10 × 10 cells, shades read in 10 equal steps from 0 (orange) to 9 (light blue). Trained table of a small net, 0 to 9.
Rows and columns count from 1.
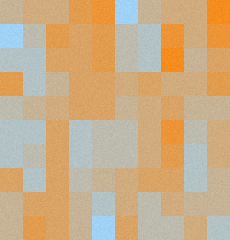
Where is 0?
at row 1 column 10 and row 3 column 8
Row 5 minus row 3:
-1 -2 1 0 1 -1 -3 3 0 2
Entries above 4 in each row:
3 4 5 2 5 6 6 5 6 6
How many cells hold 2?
8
